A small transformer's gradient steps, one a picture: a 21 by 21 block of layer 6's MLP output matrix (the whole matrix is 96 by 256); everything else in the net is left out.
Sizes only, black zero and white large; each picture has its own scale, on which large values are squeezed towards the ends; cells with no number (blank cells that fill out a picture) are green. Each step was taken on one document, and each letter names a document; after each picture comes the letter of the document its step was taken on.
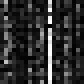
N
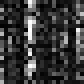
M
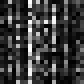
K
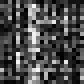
K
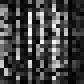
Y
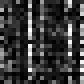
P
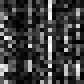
N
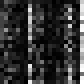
P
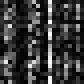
N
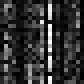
N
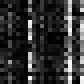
P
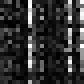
P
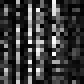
Y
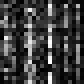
N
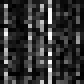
N
